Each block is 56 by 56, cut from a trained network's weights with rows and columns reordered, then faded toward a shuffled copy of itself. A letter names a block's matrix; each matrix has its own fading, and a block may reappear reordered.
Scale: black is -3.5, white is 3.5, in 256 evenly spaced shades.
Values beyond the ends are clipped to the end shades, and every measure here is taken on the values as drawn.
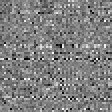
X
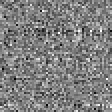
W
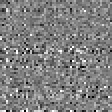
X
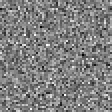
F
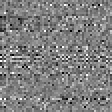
X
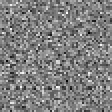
W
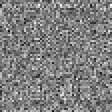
W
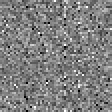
F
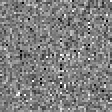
F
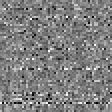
X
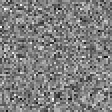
W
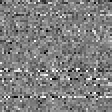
X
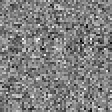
W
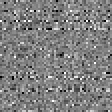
X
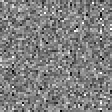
F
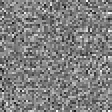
W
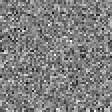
F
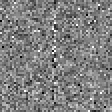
F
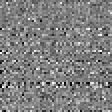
X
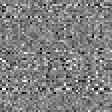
X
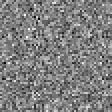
W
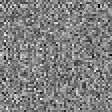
W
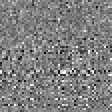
X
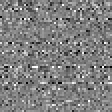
X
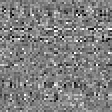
X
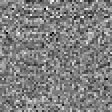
W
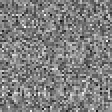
W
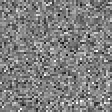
F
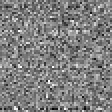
W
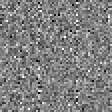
F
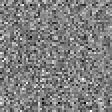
W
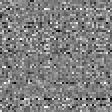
X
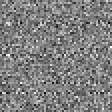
W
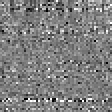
X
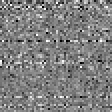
X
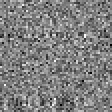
W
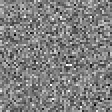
F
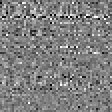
X
